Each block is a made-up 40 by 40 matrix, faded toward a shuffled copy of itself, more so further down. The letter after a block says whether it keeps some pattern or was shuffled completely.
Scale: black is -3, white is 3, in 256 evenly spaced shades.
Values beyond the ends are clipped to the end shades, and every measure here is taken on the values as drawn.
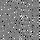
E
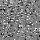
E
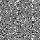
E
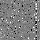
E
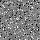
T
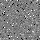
T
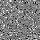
E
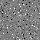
T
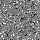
T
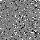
E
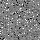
T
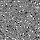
T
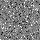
T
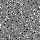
T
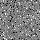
T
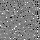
E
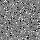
T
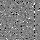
E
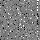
E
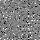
E
